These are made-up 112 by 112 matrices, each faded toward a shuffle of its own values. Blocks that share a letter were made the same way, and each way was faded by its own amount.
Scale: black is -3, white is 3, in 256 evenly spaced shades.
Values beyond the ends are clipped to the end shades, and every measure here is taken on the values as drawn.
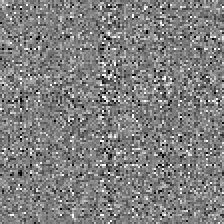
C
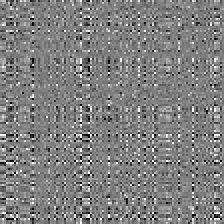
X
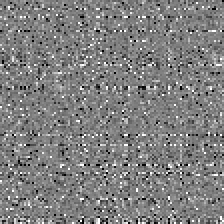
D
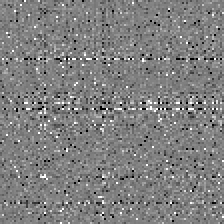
D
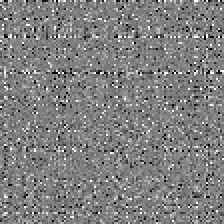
D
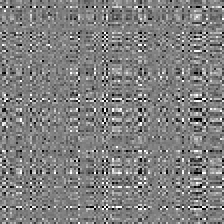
X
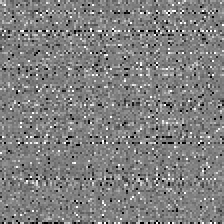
D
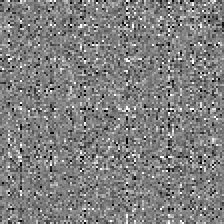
C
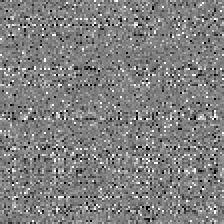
D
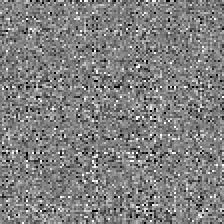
C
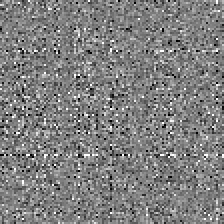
C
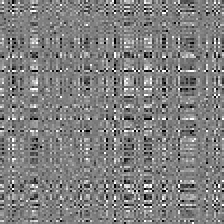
X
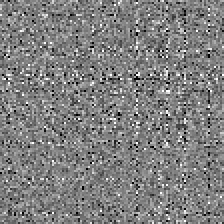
C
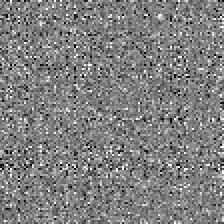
C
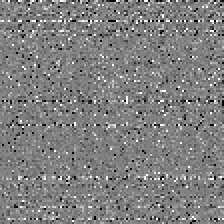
D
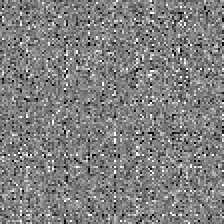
C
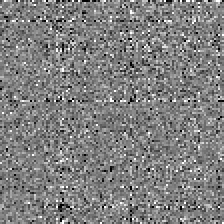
C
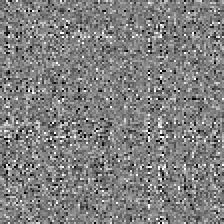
C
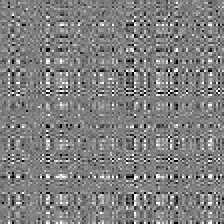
X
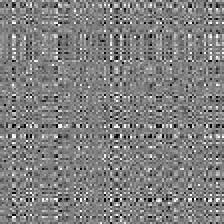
X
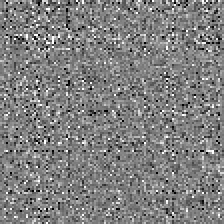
C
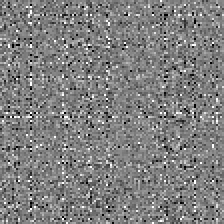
C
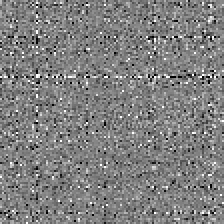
C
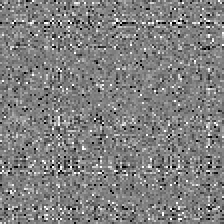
D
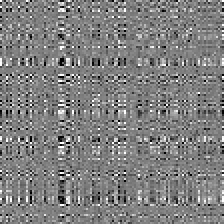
X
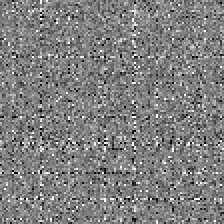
C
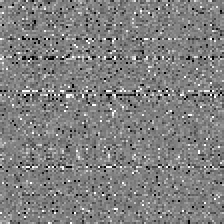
D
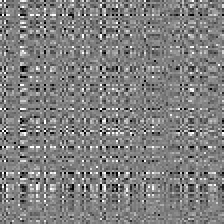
X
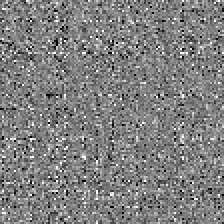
C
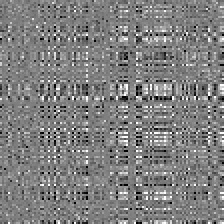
X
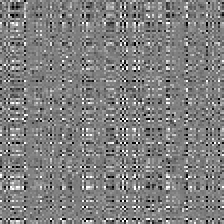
X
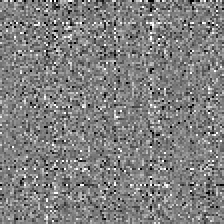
C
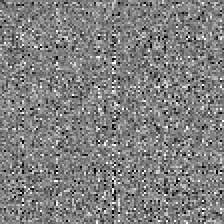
C
